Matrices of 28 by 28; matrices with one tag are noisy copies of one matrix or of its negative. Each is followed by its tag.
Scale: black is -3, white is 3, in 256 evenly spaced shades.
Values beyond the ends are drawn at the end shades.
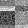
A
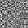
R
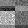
A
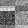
A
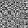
R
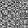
R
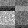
A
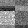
A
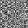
R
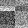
A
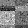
A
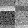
A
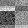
A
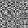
R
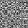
R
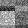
A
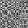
R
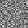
R
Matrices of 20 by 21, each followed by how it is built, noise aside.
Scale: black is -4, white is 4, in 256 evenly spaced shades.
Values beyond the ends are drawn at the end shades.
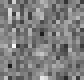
low rank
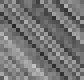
Toeplitz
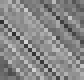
Toeplitz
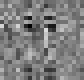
low rank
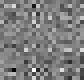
low rank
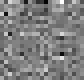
low rank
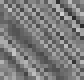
Toeplitz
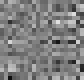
low rank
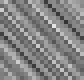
Toeplitz
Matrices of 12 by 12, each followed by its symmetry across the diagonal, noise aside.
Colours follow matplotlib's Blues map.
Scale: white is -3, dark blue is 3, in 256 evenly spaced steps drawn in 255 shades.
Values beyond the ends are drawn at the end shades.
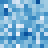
neither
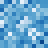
symmetric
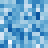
neither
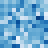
antisymmetric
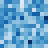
neither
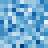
antisymmetric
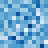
antisymmetric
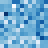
antisymmetric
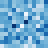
antisymmetric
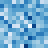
neither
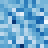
antisymmetric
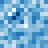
symmetric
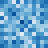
symmetric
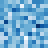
antisymmetric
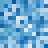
symmetric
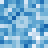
symmetric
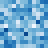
neither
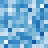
symmetric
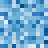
antisymmetric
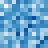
symmetric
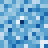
symmetric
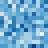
neither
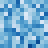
neither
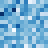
neither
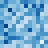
symmetric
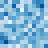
symmetric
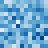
neither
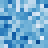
antisymmetric
